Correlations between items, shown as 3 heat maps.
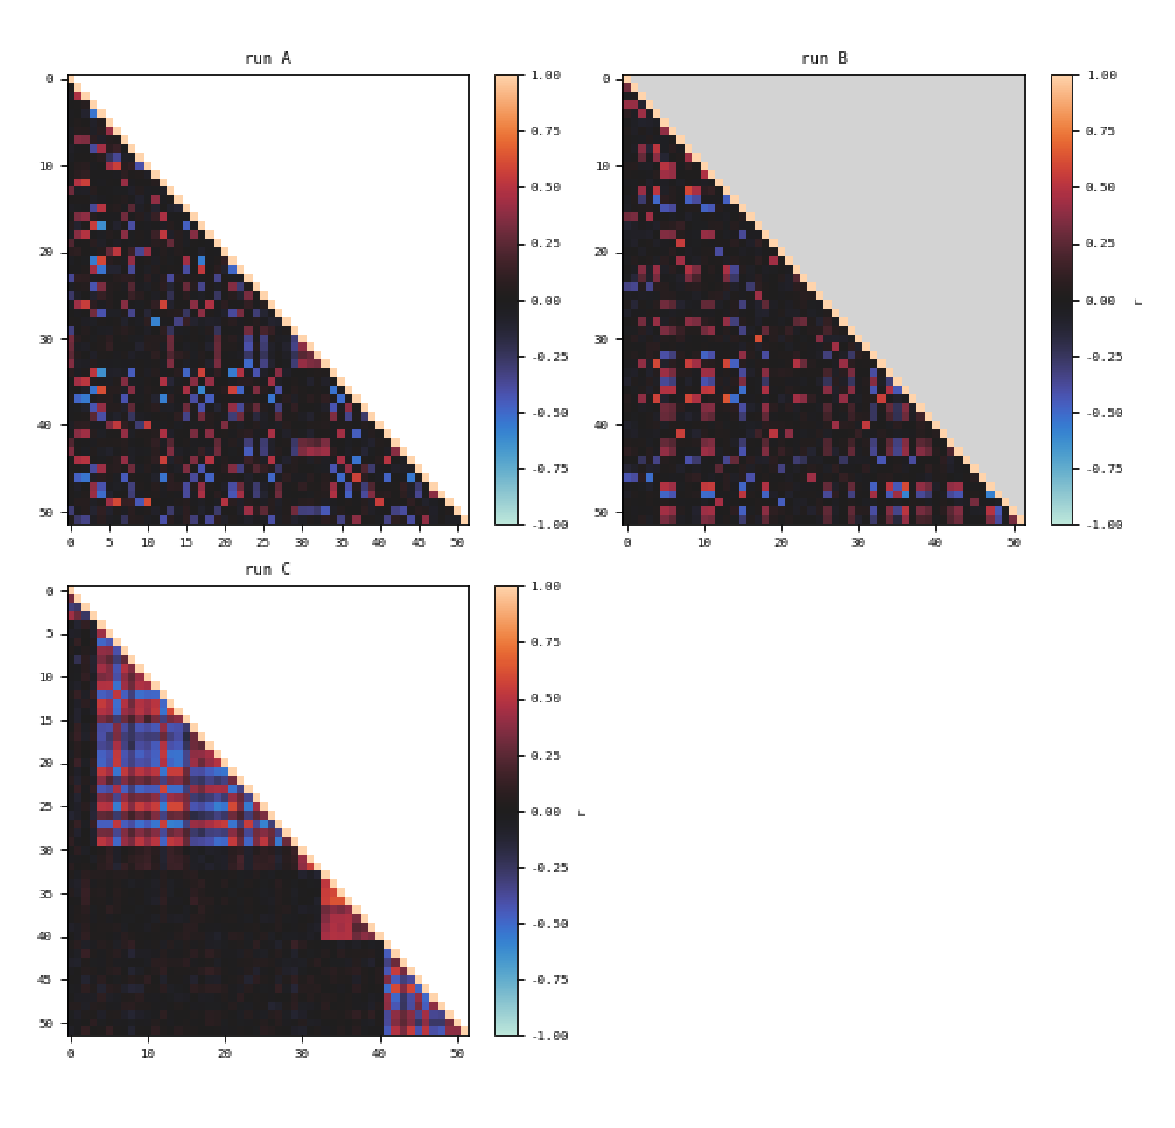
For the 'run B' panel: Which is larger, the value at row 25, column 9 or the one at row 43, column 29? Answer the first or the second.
the second
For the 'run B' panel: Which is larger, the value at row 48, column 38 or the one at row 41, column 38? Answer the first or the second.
the second
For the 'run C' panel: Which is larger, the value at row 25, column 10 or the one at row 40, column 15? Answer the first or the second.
the first
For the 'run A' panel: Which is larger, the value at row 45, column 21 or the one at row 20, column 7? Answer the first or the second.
the first
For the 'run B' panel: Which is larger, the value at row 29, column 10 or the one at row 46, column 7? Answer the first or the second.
the first
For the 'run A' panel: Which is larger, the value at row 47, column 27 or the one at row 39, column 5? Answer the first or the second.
the first
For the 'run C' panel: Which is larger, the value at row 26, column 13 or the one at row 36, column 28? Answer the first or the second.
the first
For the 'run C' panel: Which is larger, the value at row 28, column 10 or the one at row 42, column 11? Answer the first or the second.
the first
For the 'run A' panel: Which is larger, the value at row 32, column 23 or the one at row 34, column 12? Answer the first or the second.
the second
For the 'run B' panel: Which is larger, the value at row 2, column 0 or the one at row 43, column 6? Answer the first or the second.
the second
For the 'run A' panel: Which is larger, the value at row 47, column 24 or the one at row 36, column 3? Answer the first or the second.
the first
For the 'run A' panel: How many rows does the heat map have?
52
